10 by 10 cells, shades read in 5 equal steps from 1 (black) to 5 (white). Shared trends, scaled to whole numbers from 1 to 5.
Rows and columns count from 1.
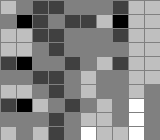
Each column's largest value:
4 4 4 3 3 5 4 4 5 4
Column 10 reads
4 4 4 4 4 4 3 3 3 3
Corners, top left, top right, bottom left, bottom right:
4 4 4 3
